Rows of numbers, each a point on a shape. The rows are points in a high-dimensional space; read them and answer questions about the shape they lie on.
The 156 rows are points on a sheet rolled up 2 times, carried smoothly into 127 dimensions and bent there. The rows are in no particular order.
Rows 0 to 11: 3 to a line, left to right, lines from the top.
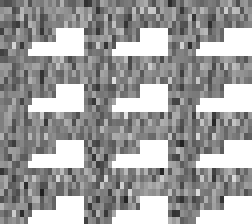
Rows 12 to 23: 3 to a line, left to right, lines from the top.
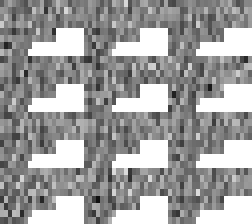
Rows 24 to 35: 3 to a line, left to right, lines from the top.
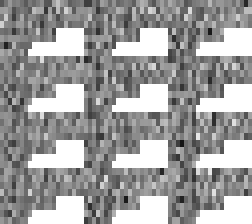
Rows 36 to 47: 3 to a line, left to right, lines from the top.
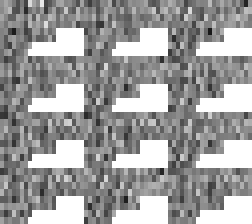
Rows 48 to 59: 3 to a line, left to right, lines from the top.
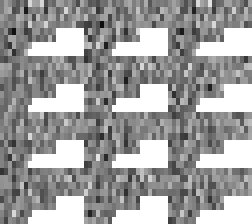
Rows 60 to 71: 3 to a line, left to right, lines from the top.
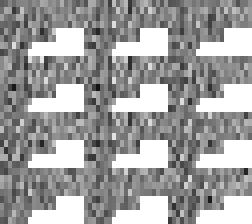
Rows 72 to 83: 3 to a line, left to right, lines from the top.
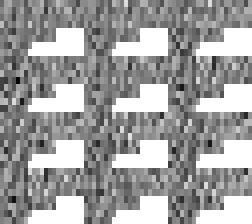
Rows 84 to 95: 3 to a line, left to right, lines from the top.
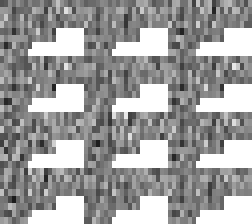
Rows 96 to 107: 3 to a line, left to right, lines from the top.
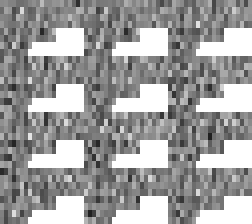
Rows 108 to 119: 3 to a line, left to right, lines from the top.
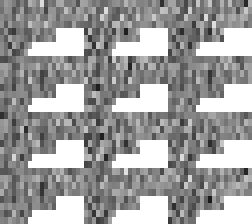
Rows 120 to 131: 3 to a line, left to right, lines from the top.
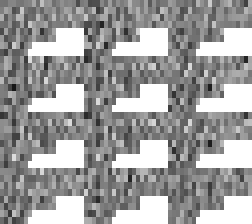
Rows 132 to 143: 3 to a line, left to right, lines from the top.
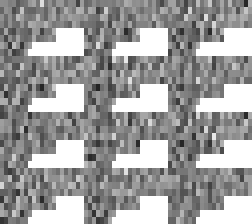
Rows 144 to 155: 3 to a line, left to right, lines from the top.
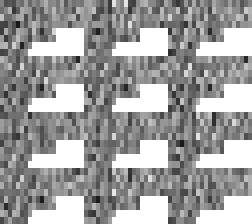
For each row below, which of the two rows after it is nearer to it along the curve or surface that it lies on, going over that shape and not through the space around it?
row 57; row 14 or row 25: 25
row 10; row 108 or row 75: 75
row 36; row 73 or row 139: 139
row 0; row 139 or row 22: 139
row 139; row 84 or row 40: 84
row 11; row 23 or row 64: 64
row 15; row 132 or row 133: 133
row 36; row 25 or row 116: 25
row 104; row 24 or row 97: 24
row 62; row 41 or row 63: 41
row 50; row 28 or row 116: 28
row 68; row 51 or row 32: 51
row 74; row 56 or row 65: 65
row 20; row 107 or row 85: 107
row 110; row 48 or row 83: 83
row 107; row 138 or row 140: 138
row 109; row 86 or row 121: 121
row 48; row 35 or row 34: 35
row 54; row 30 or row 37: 30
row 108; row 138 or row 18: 18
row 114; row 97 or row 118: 97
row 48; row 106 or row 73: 106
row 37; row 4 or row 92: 92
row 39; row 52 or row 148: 52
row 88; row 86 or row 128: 86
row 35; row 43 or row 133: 43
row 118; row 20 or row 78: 20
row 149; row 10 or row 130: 10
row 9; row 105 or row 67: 105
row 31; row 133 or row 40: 133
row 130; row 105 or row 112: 112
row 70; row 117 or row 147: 117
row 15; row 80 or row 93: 93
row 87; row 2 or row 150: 2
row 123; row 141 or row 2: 2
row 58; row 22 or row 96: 22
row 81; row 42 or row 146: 42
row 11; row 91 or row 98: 91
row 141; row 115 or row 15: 115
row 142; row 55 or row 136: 55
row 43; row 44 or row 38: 44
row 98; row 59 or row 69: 69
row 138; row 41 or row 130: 41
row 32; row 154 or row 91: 154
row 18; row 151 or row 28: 28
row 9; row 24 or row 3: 24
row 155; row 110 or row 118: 118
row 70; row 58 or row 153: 58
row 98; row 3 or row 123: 3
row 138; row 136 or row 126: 126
